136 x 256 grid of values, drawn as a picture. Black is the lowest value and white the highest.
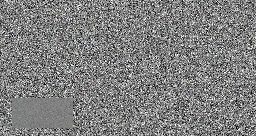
Odd patch: calmer, in the bottom left. Odd rows or columns: none. Mirror symmetry: none. Grain: fine. Calmest part: bottom left.
